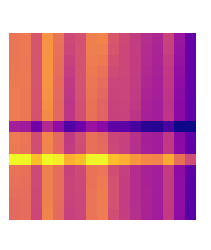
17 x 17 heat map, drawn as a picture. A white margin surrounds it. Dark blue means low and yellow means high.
The ninth with the lowest average is the middle right. Values rise toward the left. The bottom left is the ninth with the highest average. Rows 9 and 12 differ from the rows beside them.
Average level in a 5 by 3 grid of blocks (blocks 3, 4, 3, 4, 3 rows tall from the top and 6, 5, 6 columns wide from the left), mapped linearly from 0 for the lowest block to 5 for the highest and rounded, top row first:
4 4 1
4 4 1
3 2 0
5 5 2
4 4 1
